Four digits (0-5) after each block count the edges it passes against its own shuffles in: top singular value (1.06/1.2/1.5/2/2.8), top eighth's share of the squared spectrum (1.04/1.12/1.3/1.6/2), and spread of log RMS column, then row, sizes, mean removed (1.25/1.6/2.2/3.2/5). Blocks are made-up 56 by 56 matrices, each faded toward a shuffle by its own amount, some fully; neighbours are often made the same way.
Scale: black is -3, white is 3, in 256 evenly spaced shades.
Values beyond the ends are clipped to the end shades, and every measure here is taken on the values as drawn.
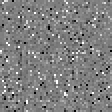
0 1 0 0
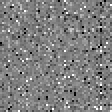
3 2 1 0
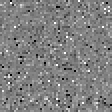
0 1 0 0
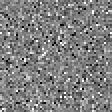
1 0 0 0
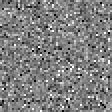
0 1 0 0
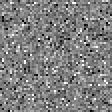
2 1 0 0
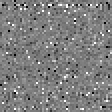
2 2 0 1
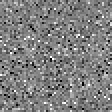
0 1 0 1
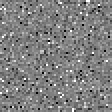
0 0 0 0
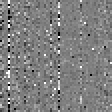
3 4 3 0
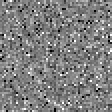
0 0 0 0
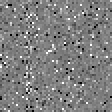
2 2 1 0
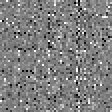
3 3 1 0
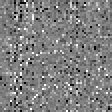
3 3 2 0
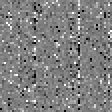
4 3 2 0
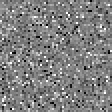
0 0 0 0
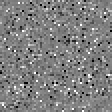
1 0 0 0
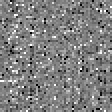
3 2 2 0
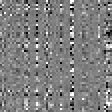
4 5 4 2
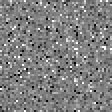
1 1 1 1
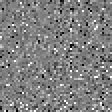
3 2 1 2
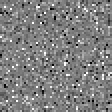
2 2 1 0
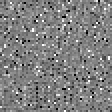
2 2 1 0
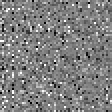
3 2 2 0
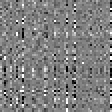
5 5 3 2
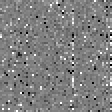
3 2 1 0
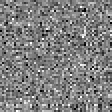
3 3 1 1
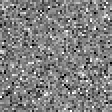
1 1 0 0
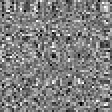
4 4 2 2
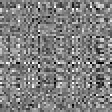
4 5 3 3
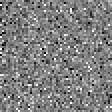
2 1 0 0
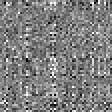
4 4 3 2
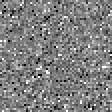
2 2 0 0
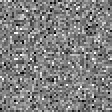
3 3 1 1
